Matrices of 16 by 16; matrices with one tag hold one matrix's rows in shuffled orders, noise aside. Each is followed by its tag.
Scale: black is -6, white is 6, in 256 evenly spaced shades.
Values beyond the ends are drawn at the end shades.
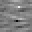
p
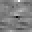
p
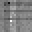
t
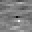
p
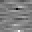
p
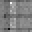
t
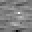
p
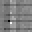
t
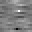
p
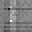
t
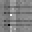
t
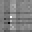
t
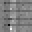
t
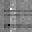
t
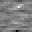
p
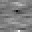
p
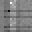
t
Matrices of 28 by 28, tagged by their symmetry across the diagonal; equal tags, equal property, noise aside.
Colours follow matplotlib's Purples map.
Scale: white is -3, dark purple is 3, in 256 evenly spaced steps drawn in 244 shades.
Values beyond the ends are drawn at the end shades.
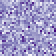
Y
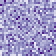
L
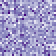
Y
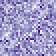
L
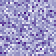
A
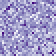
L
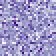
A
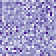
Y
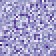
L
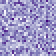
A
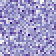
L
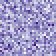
Y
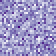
L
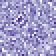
L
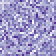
L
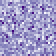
A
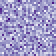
Y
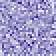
A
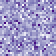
Y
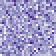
A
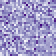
Y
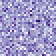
Y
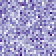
A
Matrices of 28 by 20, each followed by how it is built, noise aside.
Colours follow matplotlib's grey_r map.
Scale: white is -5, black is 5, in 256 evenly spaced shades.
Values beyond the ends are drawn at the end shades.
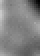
smooth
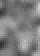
smooth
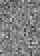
noise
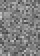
noise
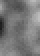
smooth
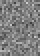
noise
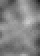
smooth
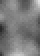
smooth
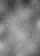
smooth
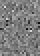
noise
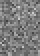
noise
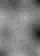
smooth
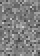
noise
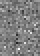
noise
